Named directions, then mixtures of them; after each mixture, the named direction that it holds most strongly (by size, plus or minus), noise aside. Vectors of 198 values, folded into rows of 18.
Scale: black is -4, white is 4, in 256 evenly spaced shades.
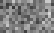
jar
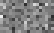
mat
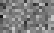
mat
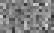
mat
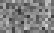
jar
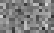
mat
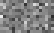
mat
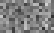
mat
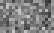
jar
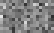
mat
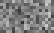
jar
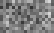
jar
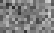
jar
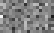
mat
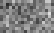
jar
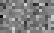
mat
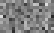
mat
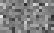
mat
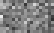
mat
